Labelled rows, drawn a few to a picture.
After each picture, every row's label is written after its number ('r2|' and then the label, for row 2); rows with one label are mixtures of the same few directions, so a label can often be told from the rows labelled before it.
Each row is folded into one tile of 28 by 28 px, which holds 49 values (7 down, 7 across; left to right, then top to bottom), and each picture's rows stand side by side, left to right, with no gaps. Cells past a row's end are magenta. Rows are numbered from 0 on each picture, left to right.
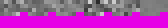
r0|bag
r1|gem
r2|bag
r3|bag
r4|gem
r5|gem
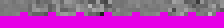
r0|bag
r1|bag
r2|bag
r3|bag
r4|gem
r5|bag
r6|gem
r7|gem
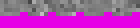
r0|bag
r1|gem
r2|bag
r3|bag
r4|gem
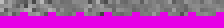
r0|gem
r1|bag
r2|gem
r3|bag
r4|bag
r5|gem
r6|gem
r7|bag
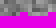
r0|gem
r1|bag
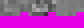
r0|bag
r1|bag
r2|gem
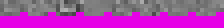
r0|bag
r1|bag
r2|bag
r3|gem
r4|bag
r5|gem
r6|bag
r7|gem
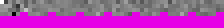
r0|gem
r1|bag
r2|gem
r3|gem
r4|bag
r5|gem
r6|gem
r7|bag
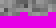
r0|gem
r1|bag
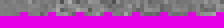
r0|bag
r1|gem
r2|bag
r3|gem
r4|gem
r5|bag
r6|bag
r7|bag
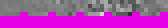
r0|bag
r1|bag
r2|gem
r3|bag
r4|bag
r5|gem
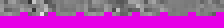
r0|bag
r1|gem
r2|bag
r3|bag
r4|gem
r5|bag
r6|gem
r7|bag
